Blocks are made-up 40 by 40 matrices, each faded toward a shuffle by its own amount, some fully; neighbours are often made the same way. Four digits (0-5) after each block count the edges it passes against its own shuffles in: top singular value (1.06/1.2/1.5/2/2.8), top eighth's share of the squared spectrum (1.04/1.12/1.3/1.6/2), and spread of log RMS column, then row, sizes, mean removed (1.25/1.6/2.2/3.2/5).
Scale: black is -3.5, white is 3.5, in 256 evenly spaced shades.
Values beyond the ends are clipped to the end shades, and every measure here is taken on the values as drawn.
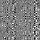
4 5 3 2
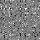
3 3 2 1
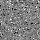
1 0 0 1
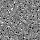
0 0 0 0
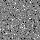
2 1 0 0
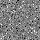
1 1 0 0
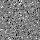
0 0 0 0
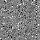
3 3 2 0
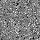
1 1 0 0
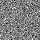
0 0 0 0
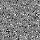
3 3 0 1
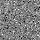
0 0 0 0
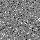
0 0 0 0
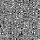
3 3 1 1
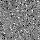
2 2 1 0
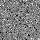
0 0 0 0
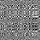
4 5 2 3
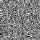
3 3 1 1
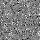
2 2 0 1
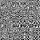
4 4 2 2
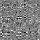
3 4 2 2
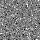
1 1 0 0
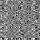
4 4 2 2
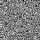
3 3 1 0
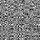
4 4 2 2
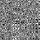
3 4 2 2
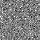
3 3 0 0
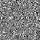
3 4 1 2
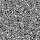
1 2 0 0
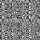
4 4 2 2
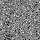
1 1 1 0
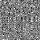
3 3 1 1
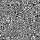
3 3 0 1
